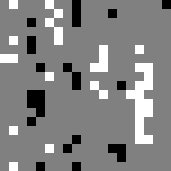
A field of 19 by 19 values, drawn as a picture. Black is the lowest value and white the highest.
Calmest part: top right. Ninth with the highest average: middle right. Average level on the scale: 50%. Stripes: upright, repeating 4 times. Slope: none.
